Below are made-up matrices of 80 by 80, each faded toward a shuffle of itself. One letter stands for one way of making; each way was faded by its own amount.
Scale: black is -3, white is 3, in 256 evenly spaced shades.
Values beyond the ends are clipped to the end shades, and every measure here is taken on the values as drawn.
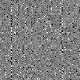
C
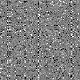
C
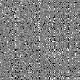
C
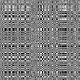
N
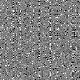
C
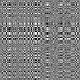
N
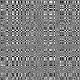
N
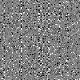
C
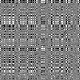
N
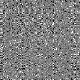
C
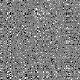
C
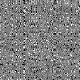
C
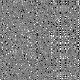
C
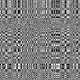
N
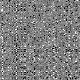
C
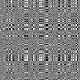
N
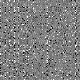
C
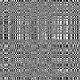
N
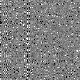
C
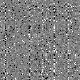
C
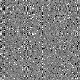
C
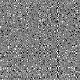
C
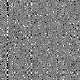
C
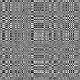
N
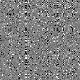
C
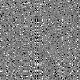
C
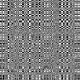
N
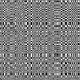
N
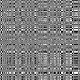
N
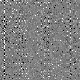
C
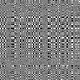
N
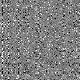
C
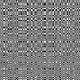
N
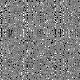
C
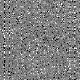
C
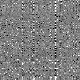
C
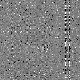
C
